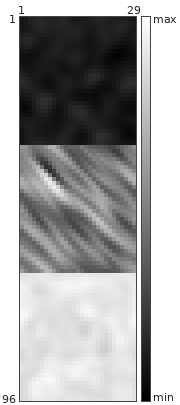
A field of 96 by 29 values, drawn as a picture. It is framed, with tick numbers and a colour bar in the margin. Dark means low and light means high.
The table splits into 3 rows of 1 panel. Panel 1,1: very low, blotchy, faint in contrast. Panel 2,1: middling, slanting down to the right, strong in contrast. Panel 3,1: very high, blotchy, faint in contrast.
